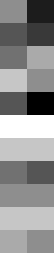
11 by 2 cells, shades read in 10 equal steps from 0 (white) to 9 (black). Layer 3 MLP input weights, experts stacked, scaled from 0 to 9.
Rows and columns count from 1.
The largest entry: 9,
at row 5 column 2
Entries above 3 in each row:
2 2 1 1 2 0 0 2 2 0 1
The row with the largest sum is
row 5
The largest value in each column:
6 9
